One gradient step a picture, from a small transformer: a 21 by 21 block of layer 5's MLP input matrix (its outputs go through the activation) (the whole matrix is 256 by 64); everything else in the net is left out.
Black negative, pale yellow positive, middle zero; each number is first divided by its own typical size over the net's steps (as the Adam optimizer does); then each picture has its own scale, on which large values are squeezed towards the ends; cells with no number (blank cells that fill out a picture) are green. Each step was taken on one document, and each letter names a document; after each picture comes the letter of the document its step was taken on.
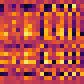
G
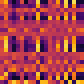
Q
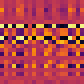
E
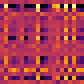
Q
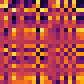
Q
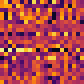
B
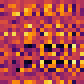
G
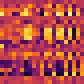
G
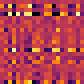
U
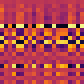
E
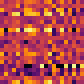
G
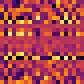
B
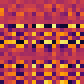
E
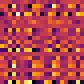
U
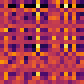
Q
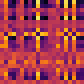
Q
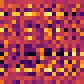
G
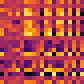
G
